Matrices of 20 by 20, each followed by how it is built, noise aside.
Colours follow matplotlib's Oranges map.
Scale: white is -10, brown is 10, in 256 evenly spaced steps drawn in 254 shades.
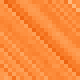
Toeplitz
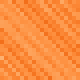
Toeplitz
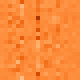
uneven columns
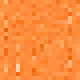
uneven columns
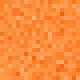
noise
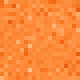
noise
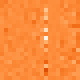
uneven columns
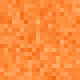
noise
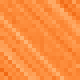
Toeplitz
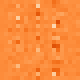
uneven columns
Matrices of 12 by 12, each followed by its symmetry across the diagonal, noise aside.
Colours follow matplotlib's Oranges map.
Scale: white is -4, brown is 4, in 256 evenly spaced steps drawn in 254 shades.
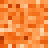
neither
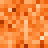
neither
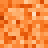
neither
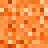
antisymmetric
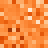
antisymmetric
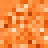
antisymmetric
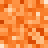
symmetric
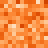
neither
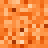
neither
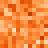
antisymmetric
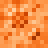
symmetric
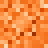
symmetric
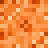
symmetric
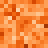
symmetric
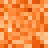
antisymmetric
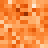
neither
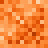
symmetric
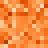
antisymmetric
